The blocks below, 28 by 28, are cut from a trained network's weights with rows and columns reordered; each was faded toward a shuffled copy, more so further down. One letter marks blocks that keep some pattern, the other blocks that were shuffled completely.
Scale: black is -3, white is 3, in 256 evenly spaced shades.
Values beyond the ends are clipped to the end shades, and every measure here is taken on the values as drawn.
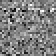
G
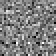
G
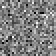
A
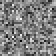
G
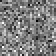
A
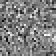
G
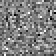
A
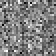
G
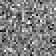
A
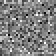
A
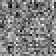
G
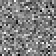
A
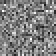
G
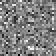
G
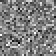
A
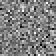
G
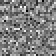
G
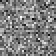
A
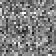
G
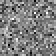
A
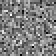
A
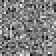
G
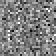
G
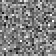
A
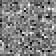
A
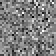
G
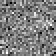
A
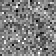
A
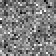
A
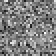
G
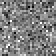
A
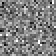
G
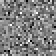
A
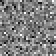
A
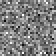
G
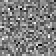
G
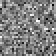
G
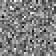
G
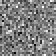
A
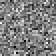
A
